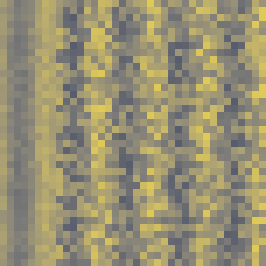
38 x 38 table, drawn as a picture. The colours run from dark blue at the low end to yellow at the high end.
Seam: vertical, 20% of the way across, the left part calmer. Average level on the scale: 60%. Slope: none. Odd rows or columns: none. Stripes: upright, repeating 5 times.
